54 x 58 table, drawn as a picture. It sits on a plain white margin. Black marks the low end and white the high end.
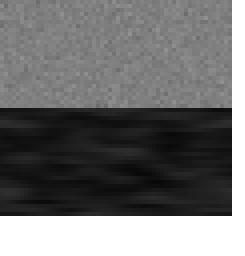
It is made of 2 by 1 panels. Panel 1,1: middling, fine-grained, faint in contrast. Panel 2,1: very low, streaked across, faint in contrast.
